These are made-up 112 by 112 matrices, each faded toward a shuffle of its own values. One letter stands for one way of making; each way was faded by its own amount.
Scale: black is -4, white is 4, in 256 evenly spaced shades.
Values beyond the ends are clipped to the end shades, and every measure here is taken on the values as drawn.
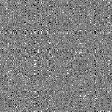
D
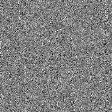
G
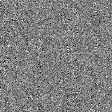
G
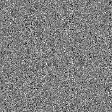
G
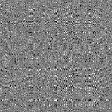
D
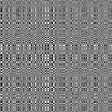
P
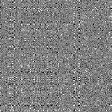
D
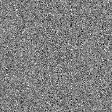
G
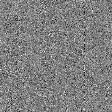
G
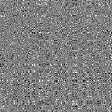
D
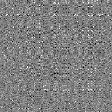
D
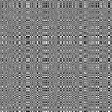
P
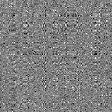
D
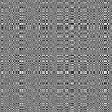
P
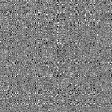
D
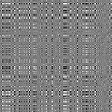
P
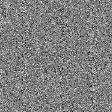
G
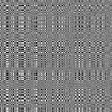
P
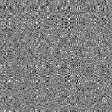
D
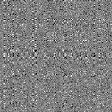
D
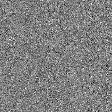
G
